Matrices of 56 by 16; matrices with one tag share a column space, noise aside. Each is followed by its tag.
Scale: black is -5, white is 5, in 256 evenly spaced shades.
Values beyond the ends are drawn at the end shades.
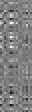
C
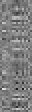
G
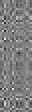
G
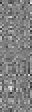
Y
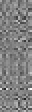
G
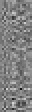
G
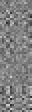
C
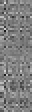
Y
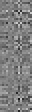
C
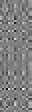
G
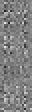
C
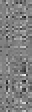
Y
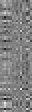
G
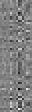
G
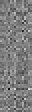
G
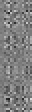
C
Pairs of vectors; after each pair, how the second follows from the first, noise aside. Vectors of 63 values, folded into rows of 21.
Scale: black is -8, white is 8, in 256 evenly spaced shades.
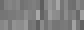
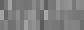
reversed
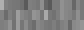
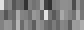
scaled up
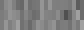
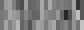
scaled up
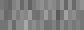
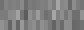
reversed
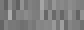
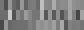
scaled up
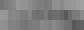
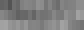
reversed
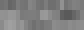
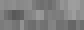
reversed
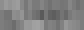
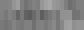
reversed
